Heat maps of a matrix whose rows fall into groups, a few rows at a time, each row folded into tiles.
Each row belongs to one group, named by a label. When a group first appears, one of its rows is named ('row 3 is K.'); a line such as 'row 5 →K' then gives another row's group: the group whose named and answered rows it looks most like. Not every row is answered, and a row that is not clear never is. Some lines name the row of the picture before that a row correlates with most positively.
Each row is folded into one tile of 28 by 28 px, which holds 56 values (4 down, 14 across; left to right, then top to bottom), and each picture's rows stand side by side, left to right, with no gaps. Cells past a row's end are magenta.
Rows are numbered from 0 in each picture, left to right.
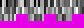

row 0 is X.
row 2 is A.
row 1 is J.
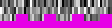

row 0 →X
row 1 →J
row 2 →X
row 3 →A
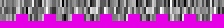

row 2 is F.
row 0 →X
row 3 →A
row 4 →X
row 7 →J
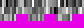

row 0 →X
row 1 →X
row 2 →J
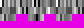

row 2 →F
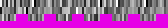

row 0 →F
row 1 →X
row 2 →A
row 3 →J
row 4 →X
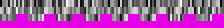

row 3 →J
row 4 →F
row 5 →F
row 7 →X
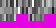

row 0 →J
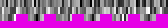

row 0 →F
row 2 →X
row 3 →F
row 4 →X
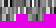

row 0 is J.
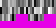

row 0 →J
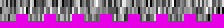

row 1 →X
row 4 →A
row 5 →J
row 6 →X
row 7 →J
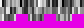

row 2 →X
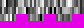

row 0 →X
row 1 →J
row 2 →A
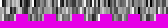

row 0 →F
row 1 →X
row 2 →J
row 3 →F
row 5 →J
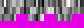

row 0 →X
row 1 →F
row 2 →A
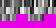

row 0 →A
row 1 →A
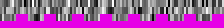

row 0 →A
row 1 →F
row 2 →A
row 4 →F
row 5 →J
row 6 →A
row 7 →J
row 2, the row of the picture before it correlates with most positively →0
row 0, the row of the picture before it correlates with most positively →0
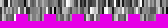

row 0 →J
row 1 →J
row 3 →A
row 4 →J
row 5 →F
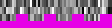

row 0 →A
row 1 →J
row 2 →A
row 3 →X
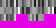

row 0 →J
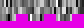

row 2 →F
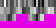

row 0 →F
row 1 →F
